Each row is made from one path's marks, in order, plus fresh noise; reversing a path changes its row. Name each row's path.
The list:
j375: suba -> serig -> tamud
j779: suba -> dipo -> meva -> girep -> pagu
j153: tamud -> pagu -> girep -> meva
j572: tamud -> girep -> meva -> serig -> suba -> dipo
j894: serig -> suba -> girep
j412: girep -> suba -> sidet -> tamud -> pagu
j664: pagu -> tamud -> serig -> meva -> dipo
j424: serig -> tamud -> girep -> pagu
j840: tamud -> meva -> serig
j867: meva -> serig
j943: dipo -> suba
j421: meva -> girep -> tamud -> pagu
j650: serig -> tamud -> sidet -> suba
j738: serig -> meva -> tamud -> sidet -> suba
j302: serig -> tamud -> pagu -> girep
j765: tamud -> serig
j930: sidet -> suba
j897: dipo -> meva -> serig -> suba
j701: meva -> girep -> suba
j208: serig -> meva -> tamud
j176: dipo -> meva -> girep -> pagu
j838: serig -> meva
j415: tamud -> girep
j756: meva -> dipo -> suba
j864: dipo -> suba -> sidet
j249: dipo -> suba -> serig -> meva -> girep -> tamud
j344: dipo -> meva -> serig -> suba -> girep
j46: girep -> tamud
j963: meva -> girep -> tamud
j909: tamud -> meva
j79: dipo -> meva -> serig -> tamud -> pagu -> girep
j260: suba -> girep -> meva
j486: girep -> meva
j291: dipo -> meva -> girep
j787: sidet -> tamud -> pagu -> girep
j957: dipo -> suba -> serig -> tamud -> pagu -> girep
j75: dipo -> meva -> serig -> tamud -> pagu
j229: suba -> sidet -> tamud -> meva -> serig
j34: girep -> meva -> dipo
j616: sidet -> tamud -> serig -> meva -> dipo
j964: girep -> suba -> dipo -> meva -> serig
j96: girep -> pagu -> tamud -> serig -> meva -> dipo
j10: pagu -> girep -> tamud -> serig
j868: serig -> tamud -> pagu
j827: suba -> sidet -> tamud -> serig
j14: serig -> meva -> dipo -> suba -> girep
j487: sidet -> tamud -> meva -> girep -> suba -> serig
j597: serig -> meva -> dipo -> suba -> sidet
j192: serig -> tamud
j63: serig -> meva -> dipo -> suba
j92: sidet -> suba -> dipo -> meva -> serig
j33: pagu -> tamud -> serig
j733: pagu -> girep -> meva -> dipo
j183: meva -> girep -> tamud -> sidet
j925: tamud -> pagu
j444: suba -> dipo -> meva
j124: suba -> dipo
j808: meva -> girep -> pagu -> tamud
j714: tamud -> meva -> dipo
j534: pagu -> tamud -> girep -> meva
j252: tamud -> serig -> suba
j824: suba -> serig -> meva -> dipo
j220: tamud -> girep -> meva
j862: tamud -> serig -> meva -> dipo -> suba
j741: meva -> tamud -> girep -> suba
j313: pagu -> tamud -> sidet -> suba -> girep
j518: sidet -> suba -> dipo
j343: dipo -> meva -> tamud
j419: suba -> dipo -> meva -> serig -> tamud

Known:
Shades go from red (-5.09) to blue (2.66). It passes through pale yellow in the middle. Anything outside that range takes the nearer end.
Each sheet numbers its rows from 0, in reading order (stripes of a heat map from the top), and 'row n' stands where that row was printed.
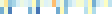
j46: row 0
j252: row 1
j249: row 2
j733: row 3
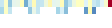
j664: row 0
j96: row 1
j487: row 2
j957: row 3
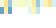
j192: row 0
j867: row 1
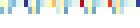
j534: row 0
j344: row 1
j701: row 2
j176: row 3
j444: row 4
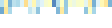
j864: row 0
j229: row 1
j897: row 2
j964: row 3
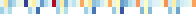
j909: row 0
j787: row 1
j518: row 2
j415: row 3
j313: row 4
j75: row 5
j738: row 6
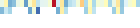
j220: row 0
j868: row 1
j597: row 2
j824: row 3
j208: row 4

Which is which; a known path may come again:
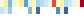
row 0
j840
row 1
j779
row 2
j424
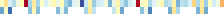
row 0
j302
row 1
j124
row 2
j534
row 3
j343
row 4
j808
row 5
j10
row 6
j864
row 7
j943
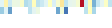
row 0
j827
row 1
j616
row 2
j868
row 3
j733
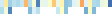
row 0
j930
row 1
j572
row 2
j963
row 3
j260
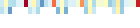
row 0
j741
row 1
j183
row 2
j75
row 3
j824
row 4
j756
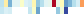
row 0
j714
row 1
j701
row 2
j313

